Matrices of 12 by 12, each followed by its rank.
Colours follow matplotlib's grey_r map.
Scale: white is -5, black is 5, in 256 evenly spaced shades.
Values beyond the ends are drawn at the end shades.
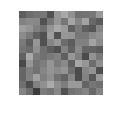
full rank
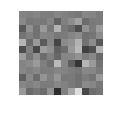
two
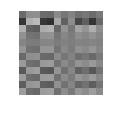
one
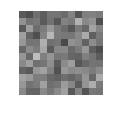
full rank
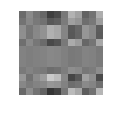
one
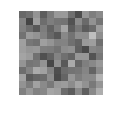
full rank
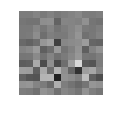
two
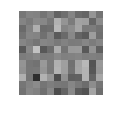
two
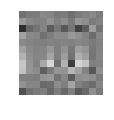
two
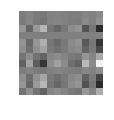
one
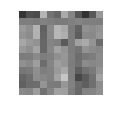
two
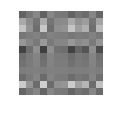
one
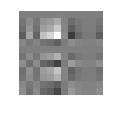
one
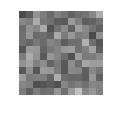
full rank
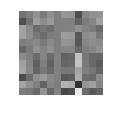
two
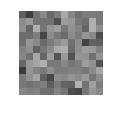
full rank
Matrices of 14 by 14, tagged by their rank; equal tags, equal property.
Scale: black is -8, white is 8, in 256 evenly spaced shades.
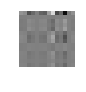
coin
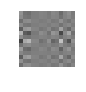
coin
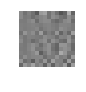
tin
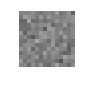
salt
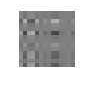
coin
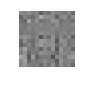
tin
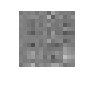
tin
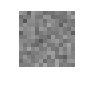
salt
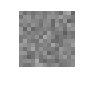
salt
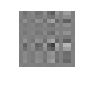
coin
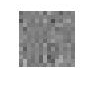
tin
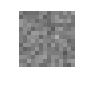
salt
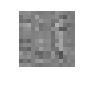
tin
